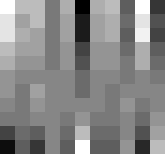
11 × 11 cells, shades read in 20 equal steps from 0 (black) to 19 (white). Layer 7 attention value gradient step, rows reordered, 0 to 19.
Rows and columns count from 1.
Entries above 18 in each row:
2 0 0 0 0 0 0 0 0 0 1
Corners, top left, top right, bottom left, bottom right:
19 4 1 14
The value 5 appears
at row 3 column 11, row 4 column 6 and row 10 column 1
